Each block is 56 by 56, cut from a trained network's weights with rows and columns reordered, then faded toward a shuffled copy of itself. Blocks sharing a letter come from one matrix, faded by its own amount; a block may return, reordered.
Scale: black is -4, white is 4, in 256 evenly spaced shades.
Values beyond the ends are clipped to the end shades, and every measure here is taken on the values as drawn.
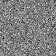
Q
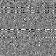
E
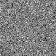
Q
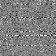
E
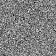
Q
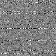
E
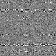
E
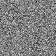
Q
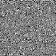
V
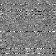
E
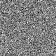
Q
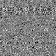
V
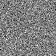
Q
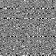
E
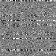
E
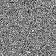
Q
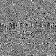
V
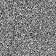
Q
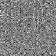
V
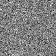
Q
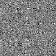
V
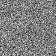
Q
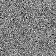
Q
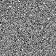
Q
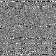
E
